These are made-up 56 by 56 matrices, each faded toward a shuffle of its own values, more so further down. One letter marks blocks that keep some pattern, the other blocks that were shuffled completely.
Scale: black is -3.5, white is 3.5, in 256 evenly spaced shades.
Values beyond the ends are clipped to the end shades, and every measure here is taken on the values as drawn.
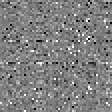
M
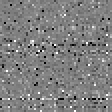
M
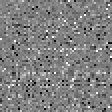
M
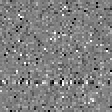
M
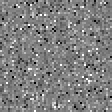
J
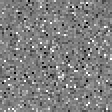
J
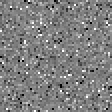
J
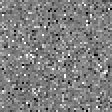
J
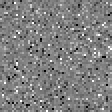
J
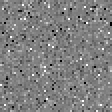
J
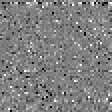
M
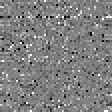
M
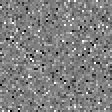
J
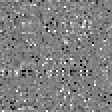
M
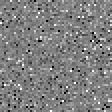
J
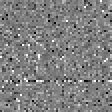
M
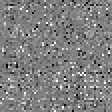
M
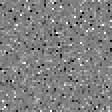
J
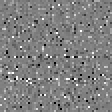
M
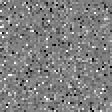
J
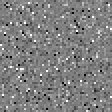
J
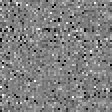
M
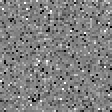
J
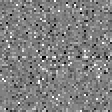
M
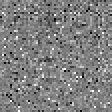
M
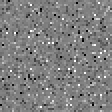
J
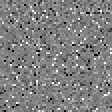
M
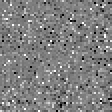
M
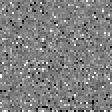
M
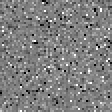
J
